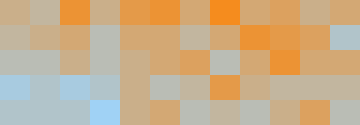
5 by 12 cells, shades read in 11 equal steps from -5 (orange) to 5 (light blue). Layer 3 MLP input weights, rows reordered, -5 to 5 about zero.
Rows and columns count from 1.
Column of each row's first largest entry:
2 12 1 1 4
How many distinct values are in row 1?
7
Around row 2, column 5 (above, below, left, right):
-3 0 2 -1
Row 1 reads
0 1 -4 0 -3 -4 -1 -5 -1 -2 0 -1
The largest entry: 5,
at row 5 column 4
